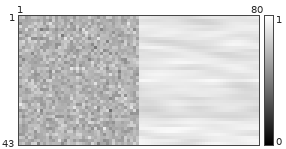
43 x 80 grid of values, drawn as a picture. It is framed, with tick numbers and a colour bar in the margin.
The table splits into one row of 2 panels. Panel 1,1: high, fine-grained. Panel 1,2: very high, streaked across, faint in contrast.
